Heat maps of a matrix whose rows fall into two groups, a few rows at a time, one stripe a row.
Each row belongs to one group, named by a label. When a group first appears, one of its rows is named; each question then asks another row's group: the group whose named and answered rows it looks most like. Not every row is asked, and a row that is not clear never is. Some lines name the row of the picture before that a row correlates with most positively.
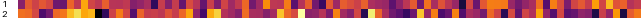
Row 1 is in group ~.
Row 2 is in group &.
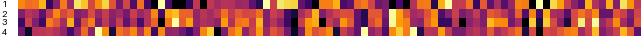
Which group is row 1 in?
~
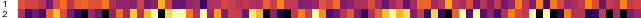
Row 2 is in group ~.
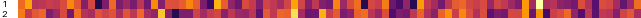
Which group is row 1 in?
&
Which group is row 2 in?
~
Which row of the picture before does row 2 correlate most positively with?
1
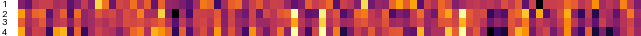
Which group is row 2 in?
~
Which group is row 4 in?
~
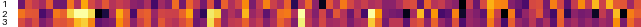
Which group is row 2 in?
&
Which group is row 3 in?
&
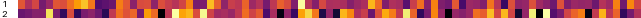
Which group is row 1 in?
&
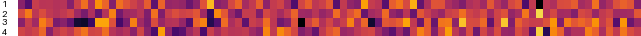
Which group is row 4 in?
~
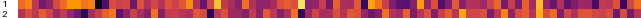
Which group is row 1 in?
&
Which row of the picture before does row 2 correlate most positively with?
3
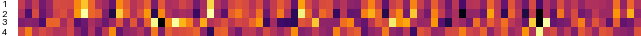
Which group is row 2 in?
&
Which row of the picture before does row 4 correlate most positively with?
2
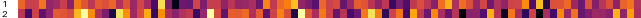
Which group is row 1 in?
~
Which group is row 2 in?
&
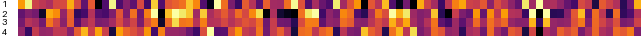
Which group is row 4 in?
&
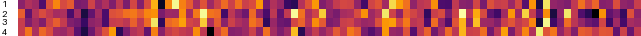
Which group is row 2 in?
~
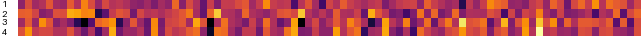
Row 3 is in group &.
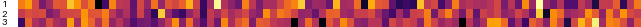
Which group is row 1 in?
&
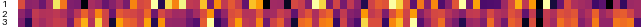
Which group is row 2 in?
&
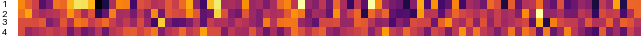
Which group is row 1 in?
&
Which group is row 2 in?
&
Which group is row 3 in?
~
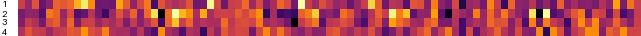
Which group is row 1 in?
&
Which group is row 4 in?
~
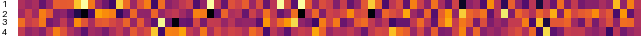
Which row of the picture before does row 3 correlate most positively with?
4
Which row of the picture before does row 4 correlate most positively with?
2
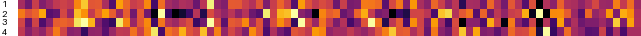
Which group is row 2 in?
~
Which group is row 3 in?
&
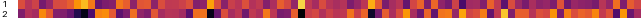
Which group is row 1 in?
&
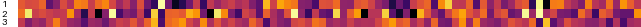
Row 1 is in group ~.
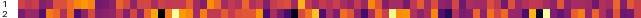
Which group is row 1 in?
&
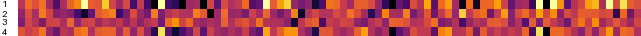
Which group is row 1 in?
~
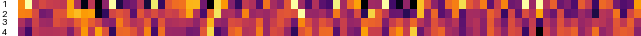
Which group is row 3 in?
&
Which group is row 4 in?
&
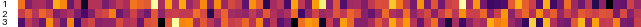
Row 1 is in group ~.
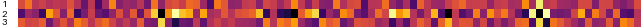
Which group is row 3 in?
~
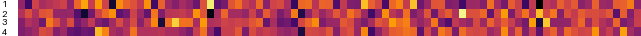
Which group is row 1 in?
&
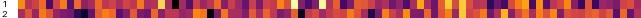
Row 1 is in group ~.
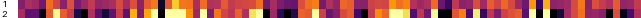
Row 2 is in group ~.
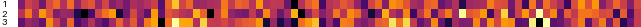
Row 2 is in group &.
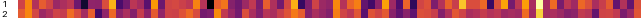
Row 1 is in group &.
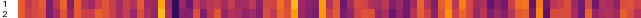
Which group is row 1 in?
~
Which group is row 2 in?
~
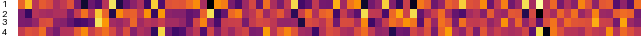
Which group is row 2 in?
&
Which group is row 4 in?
~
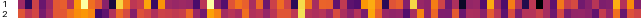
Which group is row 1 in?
&
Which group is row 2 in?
&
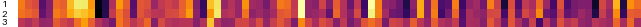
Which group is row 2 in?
&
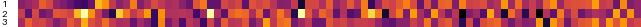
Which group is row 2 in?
&
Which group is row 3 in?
~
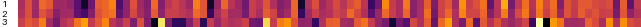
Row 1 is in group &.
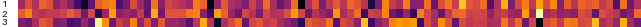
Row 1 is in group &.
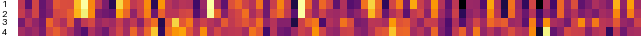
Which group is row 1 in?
&
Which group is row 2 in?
&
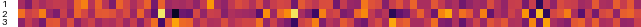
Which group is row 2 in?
~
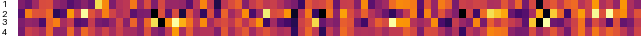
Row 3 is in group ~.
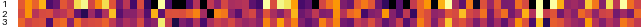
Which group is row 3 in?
~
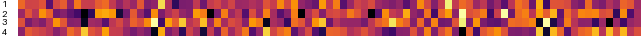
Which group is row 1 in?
~
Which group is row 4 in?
~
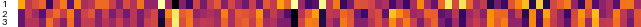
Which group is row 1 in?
~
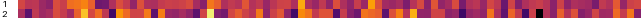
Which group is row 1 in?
&
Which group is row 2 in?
&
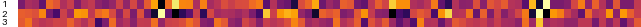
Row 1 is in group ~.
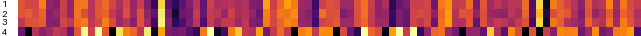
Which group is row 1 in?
~
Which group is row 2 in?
~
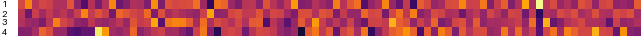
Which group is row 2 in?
&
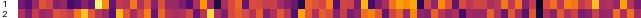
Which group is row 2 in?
&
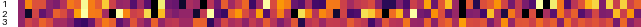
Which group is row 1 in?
~
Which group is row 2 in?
&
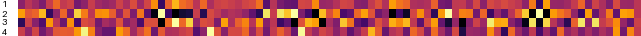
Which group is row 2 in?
~
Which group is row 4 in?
&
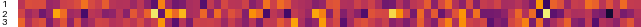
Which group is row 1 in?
~
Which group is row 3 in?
~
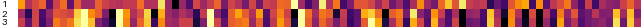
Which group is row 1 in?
~
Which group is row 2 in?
&
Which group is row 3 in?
&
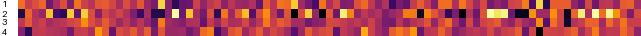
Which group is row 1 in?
~
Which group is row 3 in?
~
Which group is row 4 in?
&
